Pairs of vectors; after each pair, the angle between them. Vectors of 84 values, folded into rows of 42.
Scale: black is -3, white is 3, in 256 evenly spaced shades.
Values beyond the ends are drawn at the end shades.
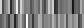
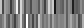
nearly parallel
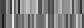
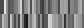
orthogonal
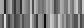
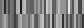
partly aligned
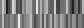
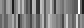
partly opposed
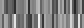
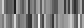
nearly parallel
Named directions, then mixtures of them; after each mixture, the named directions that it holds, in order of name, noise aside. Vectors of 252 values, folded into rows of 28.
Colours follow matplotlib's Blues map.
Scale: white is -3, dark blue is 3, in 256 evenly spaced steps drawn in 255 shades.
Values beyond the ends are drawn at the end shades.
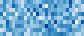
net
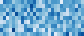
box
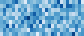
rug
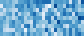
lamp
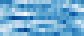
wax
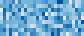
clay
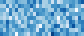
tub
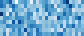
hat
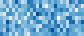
hat, net, tub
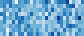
clay, hat, lamp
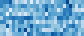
hat, rug, wax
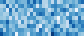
tub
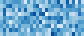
clay, rug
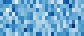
box, hat, tub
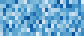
rug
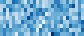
clay, rug, tub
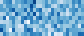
box, net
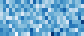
clay, tub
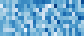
lamp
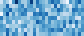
hat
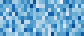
box, hat, tub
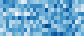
net, rug, wax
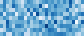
net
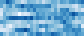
wax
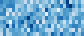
hat, rug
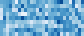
clay, lamp, wax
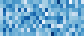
clay, rug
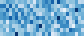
tub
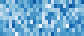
lamp, rug, tub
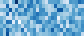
hat, tub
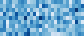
net, tub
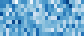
hat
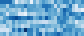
hat, wax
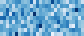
hat, tub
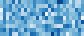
clay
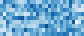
box, net, wax
